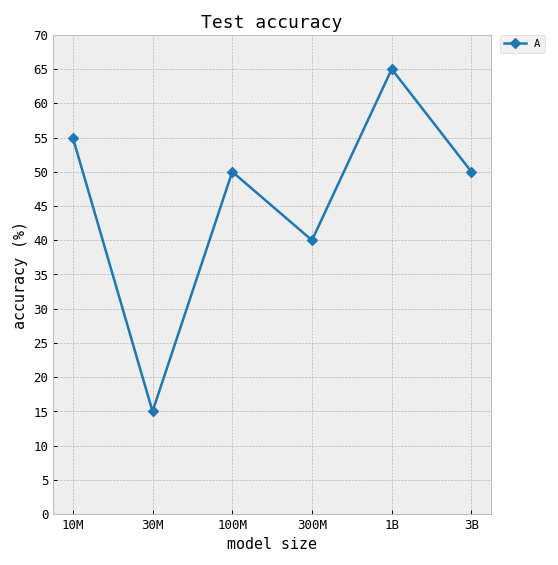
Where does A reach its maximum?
1B
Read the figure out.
Title: Test accuracy
x-axis: model size, ticks 10M 30M 100M 300M 1B 3B
y-axis: accuracy (%), ticks 0 5 10 15 20 25 30 35 40 45 50 55 60 65 70
Legend: A
Values:
A: 55 15 50 40 65 50
